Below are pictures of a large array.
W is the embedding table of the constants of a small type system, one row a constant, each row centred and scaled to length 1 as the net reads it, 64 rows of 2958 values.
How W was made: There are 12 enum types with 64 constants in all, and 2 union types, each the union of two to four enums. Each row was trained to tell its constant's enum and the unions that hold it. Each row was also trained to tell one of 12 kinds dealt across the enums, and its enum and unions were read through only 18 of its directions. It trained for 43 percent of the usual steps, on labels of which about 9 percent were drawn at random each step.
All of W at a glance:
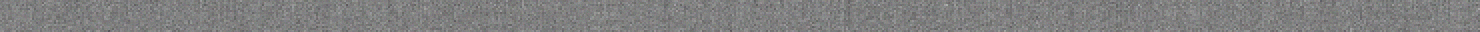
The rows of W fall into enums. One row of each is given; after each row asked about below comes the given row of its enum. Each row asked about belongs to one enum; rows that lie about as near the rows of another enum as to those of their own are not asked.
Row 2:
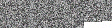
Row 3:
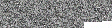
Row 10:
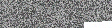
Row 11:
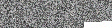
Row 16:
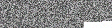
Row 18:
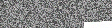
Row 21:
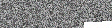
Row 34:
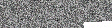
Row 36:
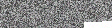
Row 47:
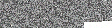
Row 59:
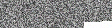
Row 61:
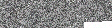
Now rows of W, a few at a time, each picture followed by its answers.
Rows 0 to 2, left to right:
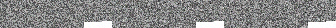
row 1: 11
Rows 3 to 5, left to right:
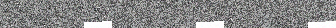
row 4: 2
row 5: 2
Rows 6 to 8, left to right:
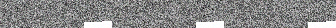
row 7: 34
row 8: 3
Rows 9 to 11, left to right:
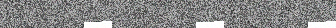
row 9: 11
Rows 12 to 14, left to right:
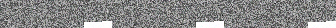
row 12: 2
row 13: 59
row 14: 3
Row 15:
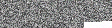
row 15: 59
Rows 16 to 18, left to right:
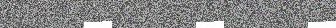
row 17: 2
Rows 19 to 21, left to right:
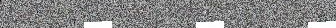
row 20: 10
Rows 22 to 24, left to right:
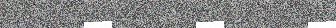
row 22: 59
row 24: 59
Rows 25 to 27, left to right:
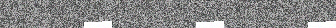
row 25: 2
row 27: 34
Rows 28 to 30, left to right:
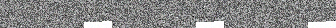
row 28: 10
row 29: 34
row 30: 2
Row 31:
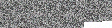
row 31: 36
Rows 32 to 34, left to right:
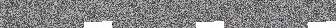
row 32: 36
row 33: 10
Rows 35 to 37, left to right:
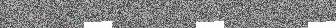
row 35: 59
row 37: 36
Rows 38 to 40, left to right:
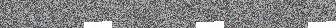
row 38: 21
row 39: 10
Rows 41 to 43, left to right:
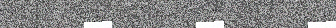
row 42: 61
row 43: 3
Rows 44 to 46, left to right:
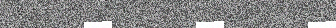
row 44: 3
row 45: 21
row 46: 10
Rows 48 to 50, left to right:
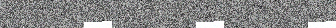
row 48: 16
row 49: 16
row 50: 59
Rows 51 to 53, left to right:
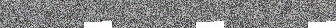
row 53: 36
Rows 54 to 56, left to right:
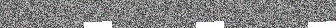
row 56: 21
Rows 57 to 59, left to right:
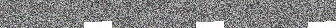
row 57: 34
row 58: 36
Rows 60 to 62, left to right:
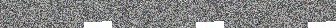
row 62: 10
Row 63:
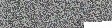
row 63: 3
